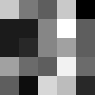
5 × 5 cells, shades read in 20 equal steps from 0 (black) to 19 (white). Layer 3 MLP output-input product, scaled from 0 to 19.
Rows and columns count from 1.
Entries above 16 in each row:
0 1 0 1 0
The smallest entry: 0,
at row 1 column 5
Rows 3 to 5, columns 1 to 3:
2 3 10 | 12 8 7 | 7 1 16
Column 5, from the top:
0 7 7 8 3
